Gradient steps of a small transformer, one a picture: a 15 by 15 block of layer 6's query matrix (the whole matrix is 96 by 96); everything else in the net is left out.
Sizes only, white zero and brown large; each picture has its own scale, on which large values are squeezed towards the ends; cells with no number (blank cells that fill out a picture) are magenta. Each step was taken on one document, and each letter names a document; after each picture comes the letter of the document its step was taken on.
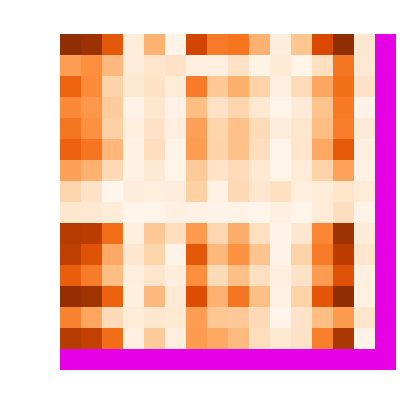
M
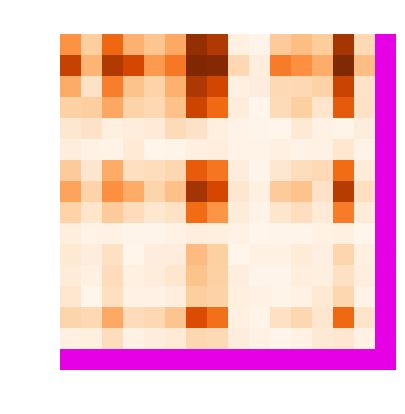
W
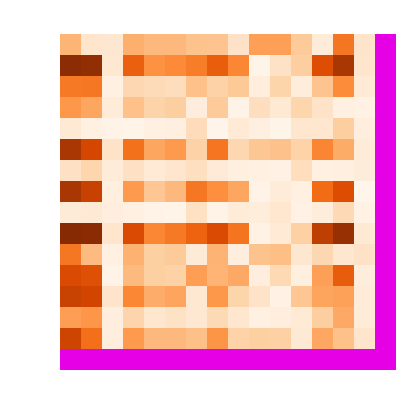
M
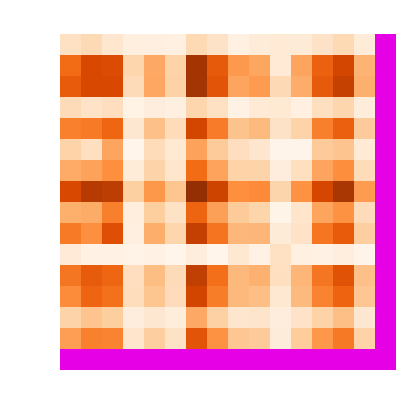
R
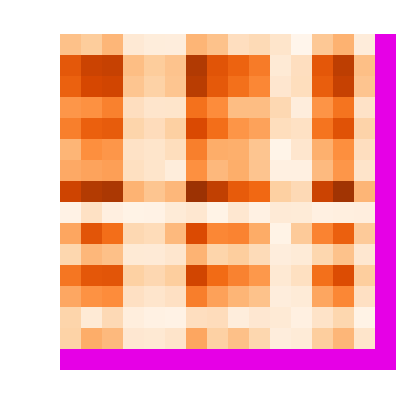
R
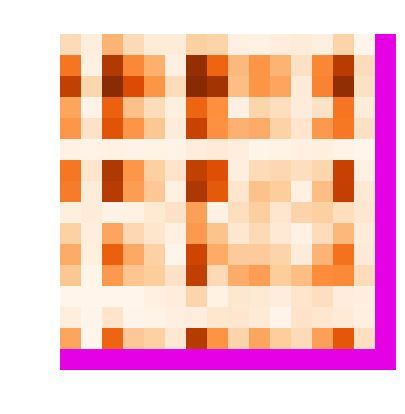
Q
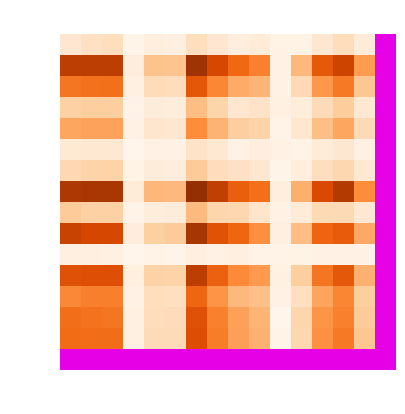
R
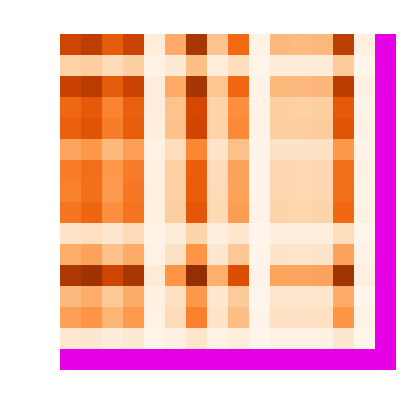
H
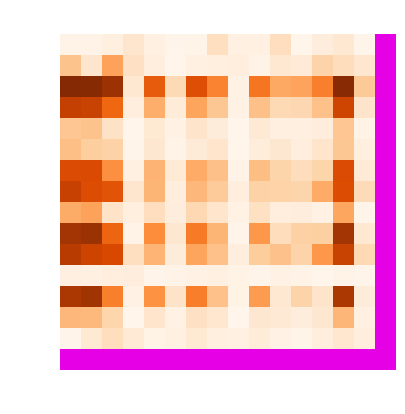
H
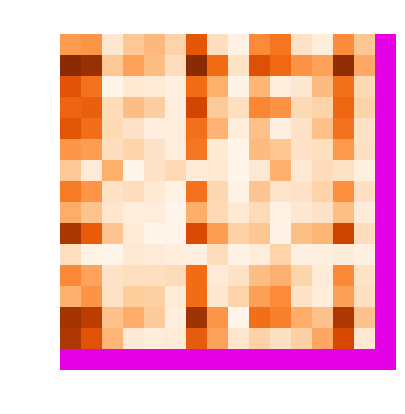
M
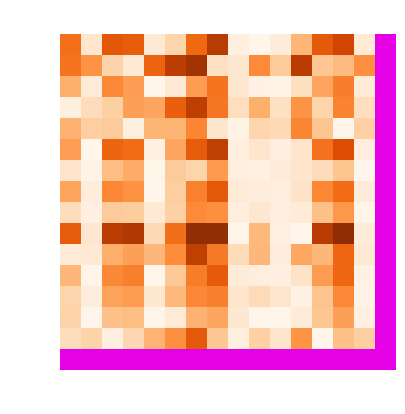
W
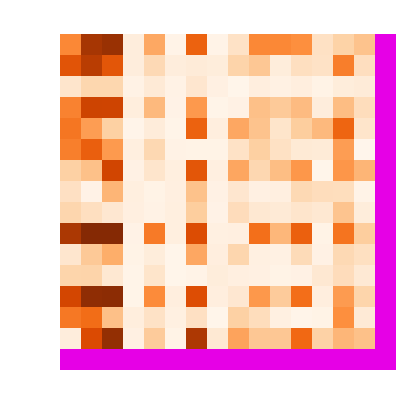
M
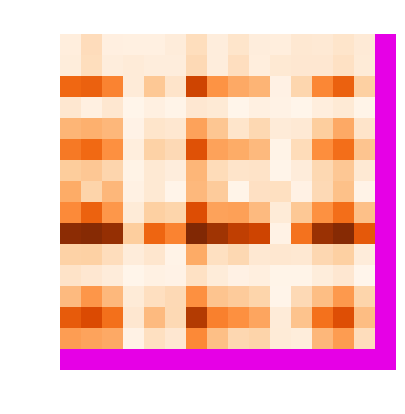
R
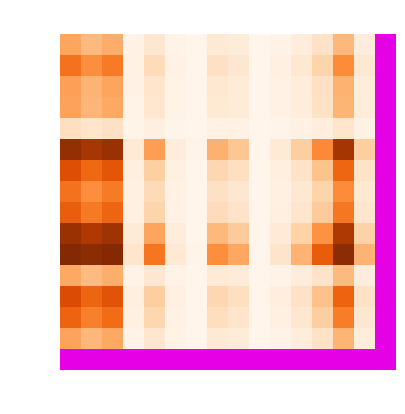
H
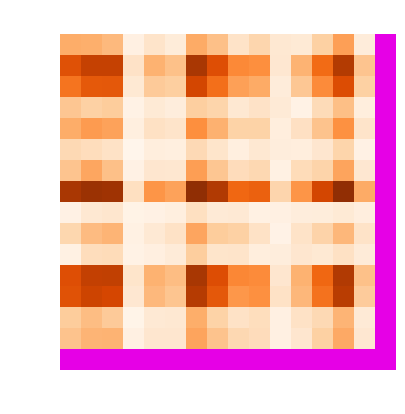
R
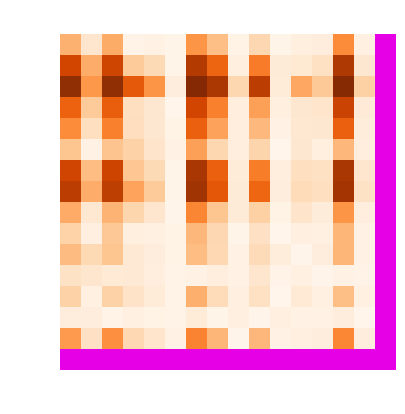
Q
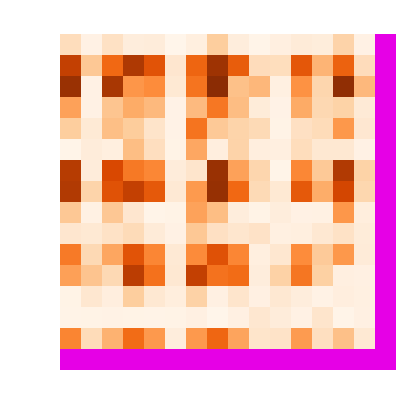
Q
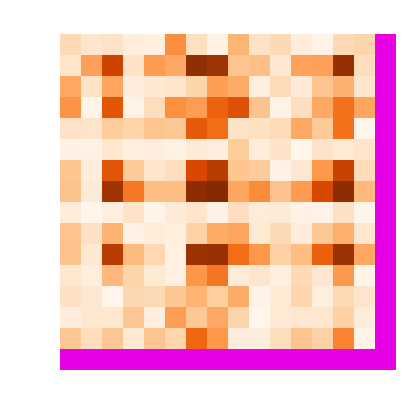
W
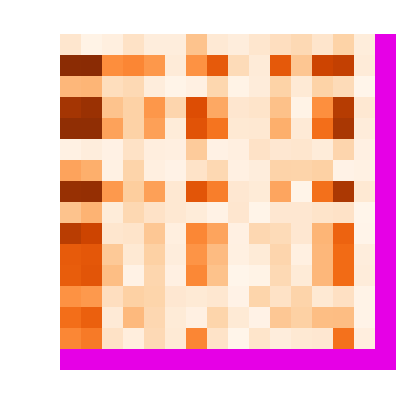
M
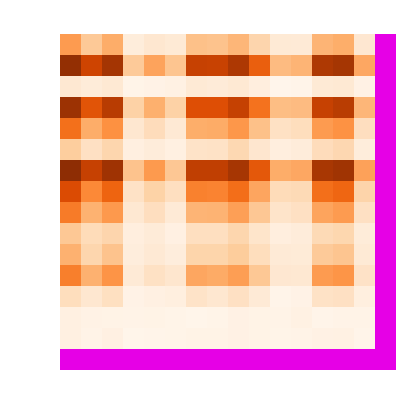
R
